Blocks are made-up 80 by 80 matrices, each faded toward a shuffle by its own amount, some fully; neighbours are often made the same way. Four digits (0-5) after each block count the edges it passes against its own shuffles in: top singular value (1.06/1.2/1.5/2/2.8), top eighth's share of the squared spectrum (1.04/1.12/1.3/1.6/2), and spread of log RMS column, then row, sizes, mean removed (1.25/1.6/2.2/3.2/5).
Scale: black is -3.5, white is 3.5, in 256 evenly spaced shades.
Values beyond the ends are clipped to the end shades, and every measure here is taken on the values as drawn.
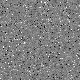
0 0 0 0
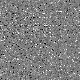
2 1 1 1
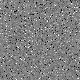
0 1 0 0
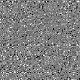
4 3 1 2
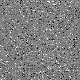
3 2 1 1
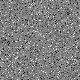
3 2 0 0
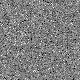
0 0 0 0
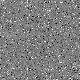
0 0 0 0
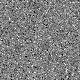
0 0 0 0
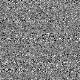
1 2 0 3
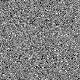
0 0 0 2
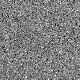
0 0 0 0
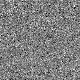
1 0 0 1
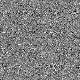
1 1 0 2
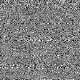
1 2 0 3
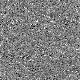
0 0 0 1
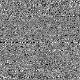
2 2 0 3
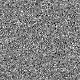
0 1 0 2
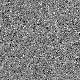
0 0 0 1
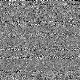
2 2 0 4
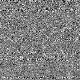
1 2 0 3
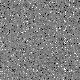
2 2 1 0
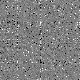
3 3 1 1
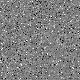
2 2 1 0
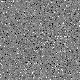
2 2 0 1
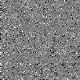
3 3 1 1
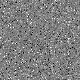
2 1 0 0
